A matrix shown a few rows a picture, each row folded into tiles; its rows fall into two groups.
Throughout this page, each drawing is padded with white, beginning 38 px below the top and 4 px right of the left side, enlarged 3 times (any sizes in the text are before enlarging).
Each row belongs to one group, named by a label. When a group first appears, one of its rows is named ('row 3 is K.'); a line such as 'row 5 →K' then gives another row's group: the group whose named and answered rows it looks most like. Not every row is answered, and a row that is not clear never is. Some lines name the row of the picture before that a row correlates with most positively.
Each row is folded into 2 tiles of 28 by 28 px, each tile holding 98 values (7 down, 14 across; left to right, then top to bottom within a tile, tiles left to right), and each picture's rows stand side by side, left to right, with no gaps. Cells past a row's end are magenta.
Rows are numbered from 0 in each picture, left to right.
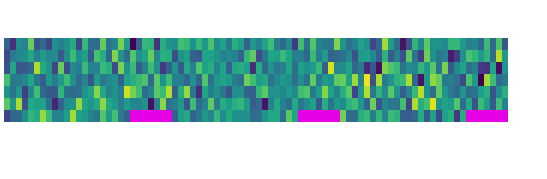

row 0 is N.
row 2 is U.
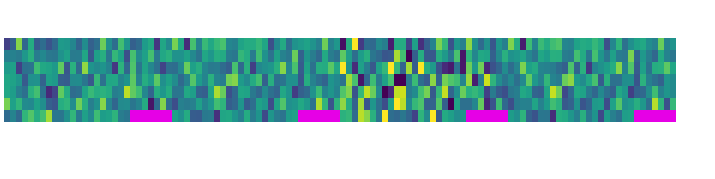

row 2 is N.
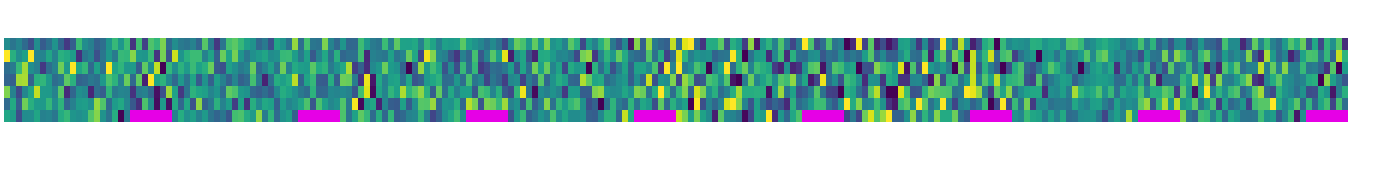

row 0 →U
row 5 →N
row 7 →U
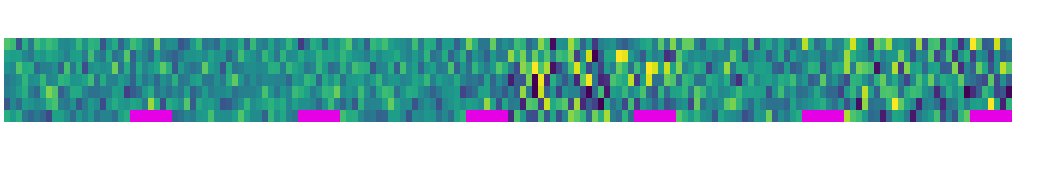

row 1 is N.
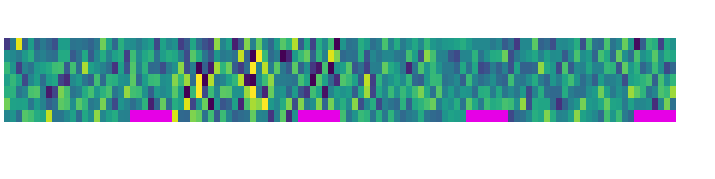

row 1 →U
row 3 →N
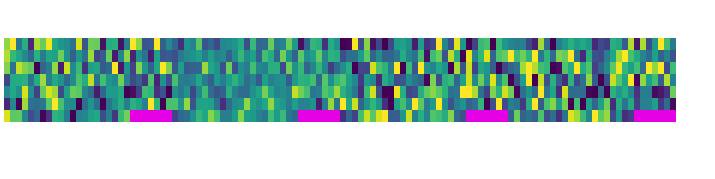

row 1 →N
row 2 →N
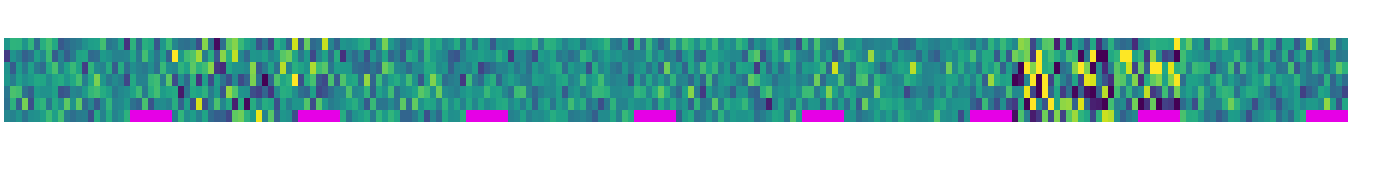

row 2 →U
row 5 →U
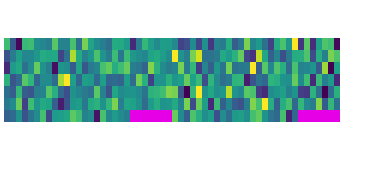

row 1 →U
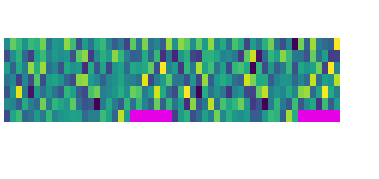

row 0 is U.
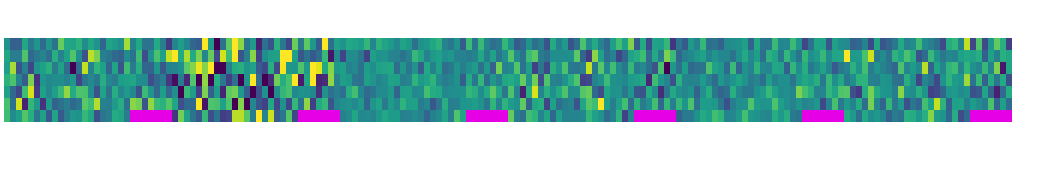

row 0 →U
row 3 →U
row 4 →N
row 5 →U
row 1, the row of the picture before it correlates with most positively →0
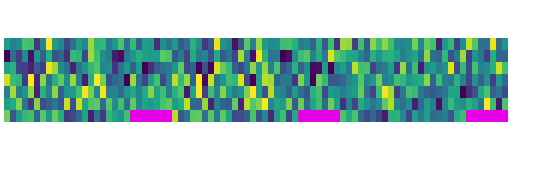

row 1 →U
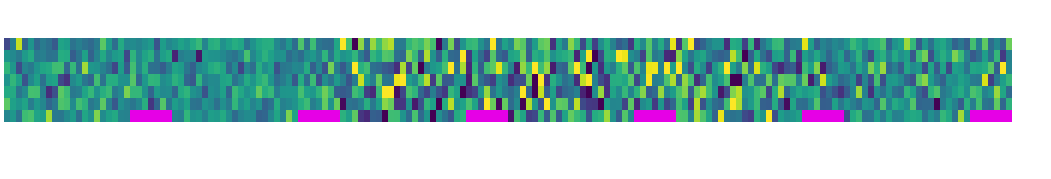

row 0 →N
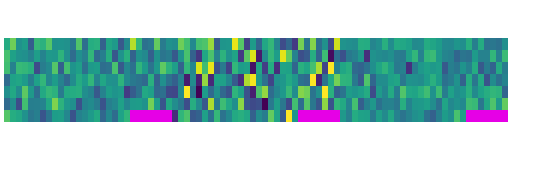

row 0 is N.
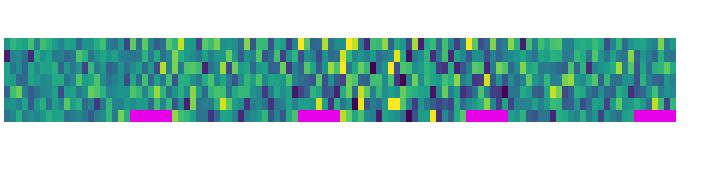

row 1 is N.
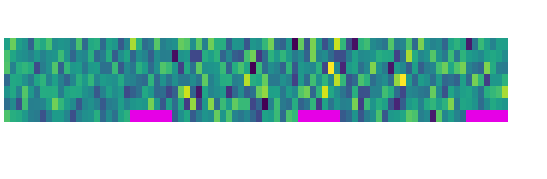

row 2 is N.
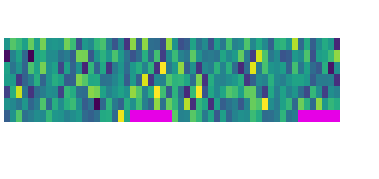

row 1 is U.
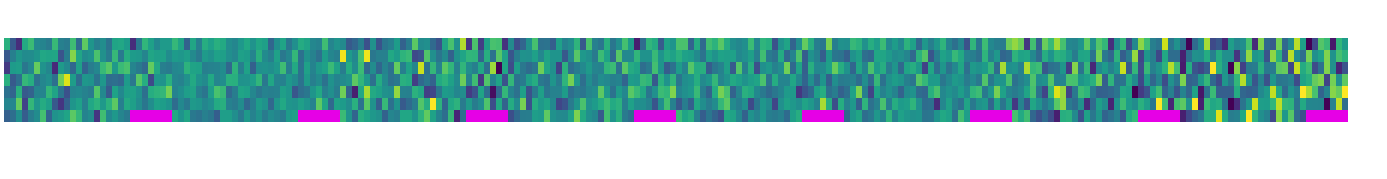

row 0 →N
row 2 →U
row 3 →N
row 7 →N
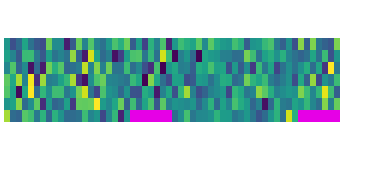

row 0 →U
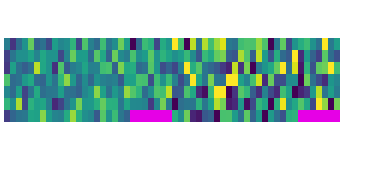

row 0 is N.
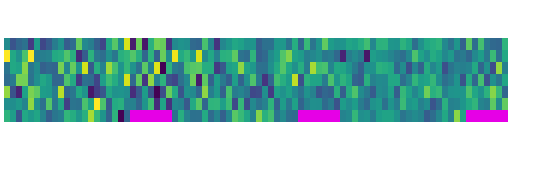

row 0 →U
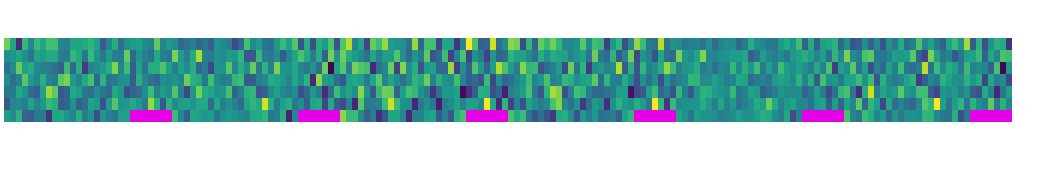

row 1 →U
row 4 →U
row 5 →U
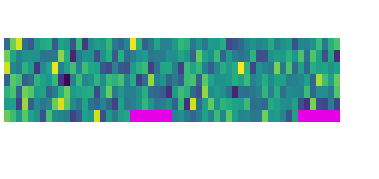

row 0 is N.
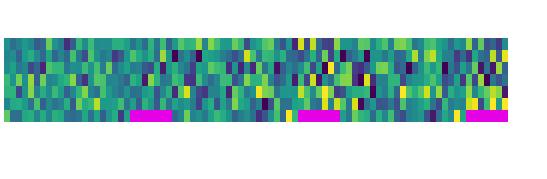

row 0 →U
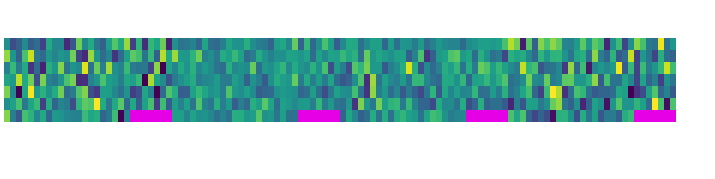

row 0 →U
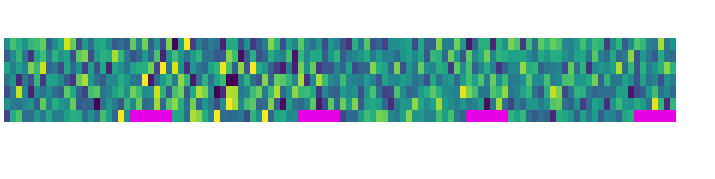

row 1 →N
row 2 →N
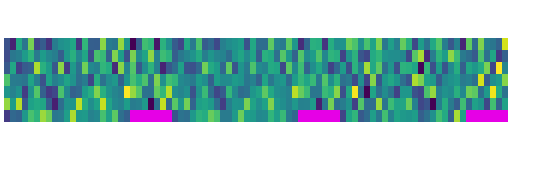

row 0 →N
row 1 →N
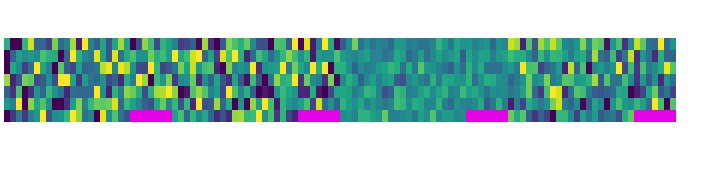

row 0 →N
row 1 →U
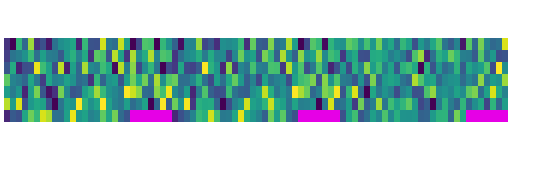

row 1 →N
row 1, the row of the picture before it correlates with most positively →0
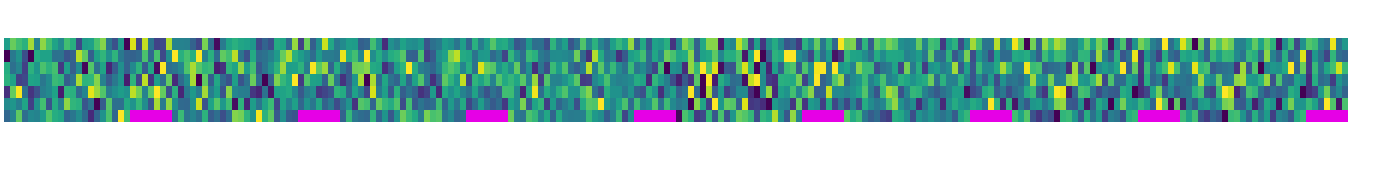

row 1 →U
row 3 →U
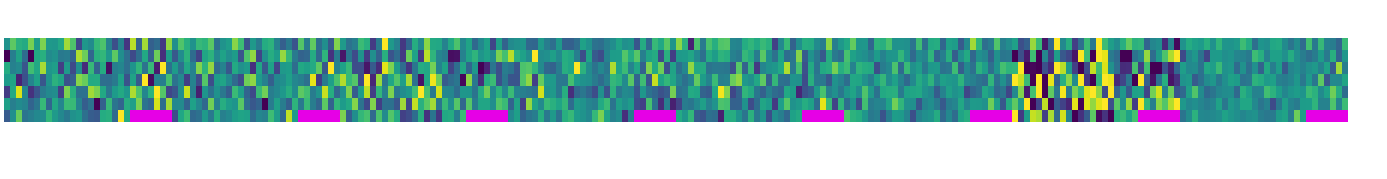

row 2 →U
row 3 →U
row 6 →U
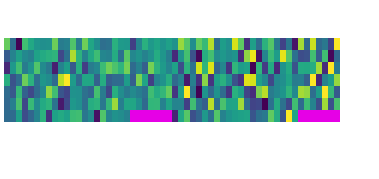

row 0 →N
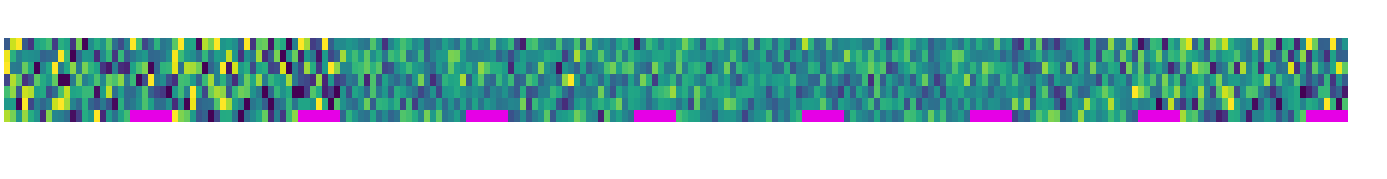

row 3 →N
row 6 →N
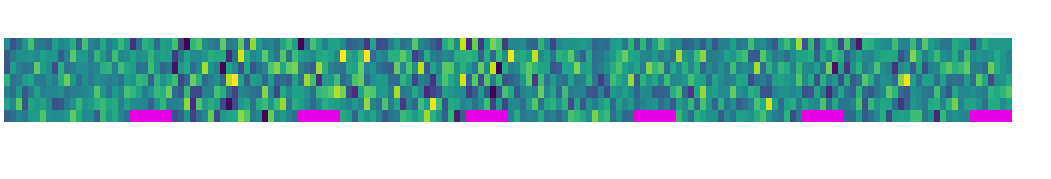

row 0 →N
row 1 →N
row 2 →U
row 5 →N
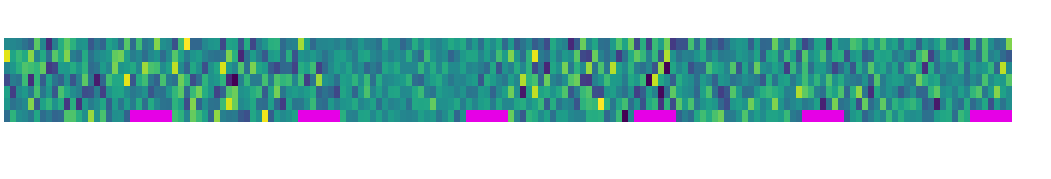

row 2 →U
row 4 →N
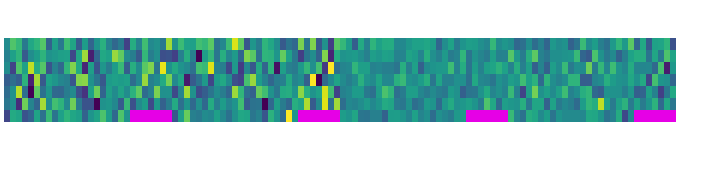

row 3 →U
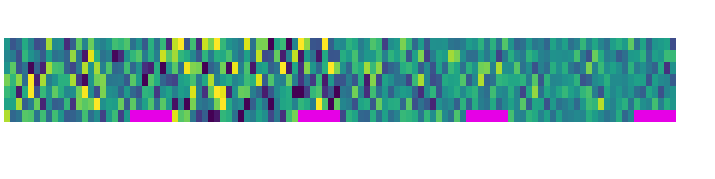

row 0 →U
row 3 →U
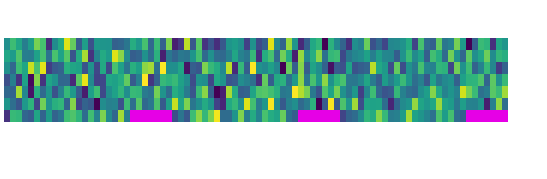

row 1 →N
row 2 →N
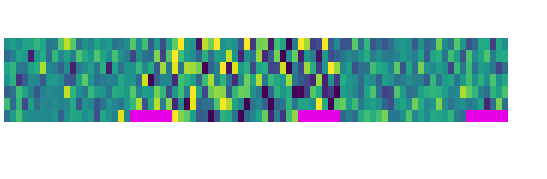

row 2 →N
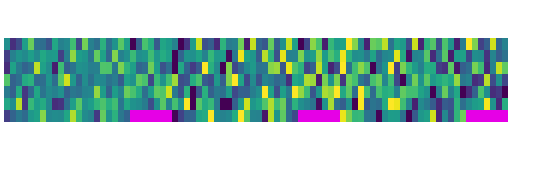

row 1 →N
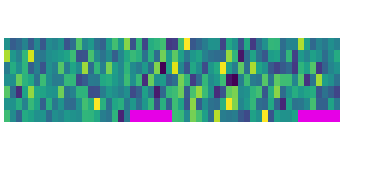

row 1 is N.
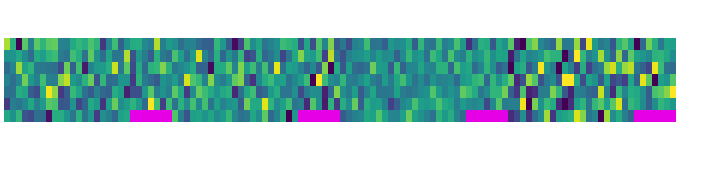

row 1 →U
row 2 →N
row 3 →N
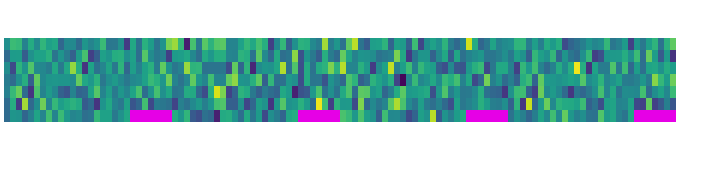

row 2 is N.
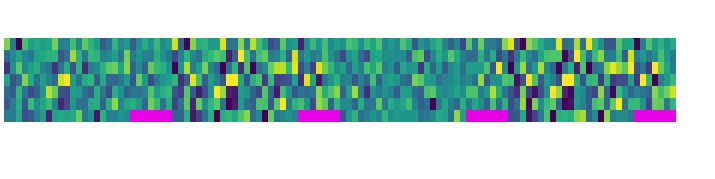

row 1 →N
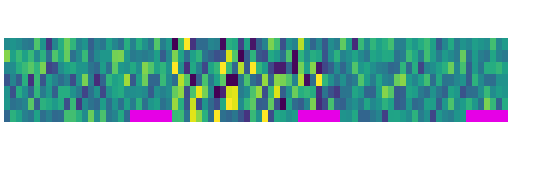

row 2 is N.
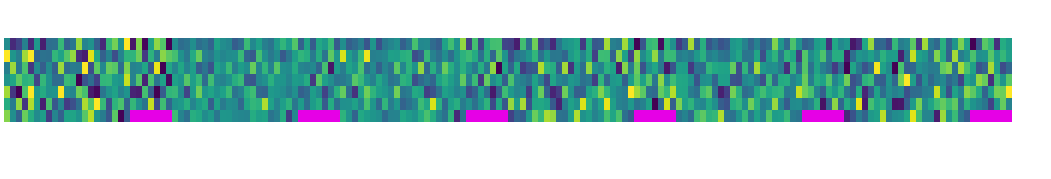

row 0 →U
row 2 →U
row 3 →N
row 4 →N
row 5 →N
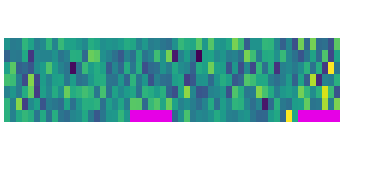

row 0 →U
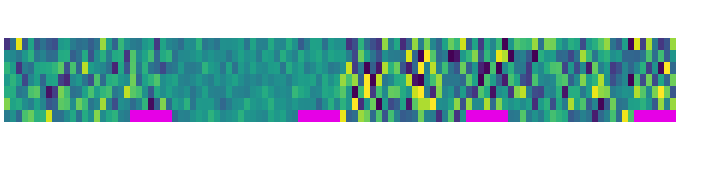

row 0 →N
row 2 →U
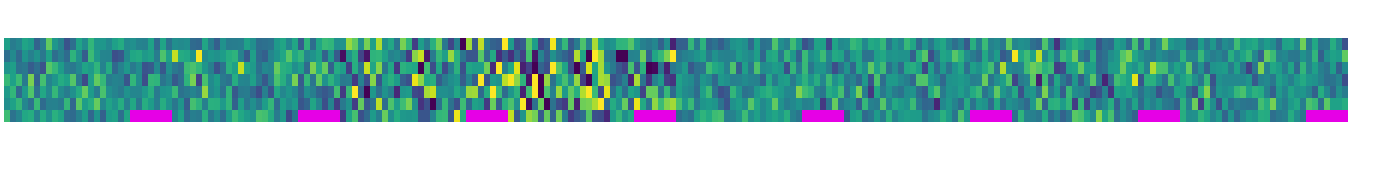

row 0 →U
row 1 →U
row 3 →U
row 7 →U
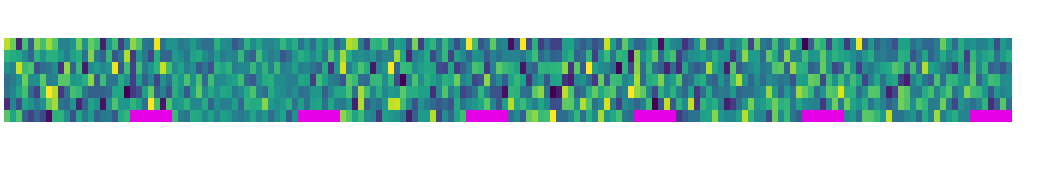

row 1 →U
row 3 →N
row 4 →N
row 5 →N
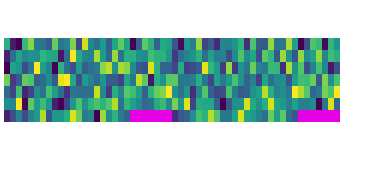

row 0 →N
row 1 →N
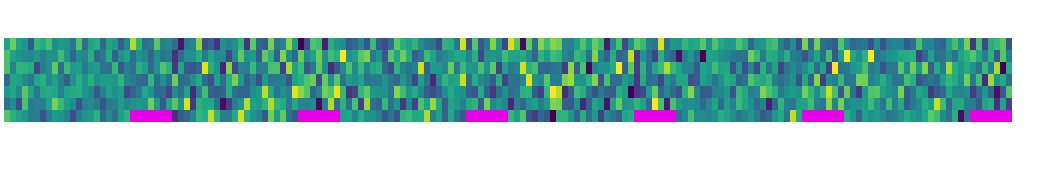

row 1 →N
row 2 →U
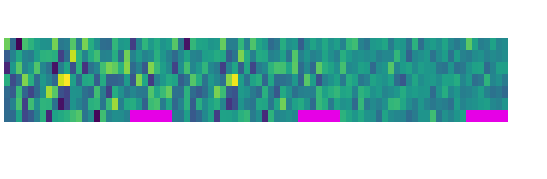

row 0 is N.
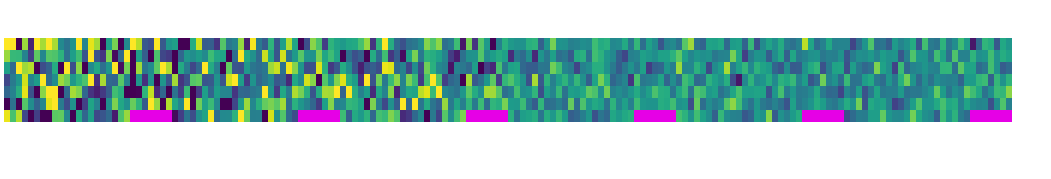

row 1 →N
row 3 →U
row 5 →N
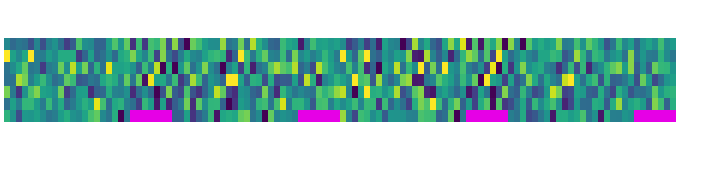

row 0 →U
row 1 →N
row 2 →U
